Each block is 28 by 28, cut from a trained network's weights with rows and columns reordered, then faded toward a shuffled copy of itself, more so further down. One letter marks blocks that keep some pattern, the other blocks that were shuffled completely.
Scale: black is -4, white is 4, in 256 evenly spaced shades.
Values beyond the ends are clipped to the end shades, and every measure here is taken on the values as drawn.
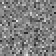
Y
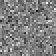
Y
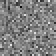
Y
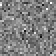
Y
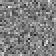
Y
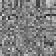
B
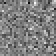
B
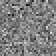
Y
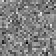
Y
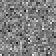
Y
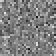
B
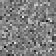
Y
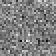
B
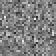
B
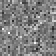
B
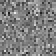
B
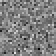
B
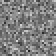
Y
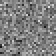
Y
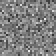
Y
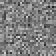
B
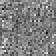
B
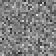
Y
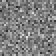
Y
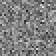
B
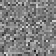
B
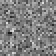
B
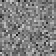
Y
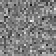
B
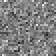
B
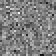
B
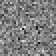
Y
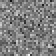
Y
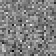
B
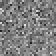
Y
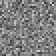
Y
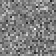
Y
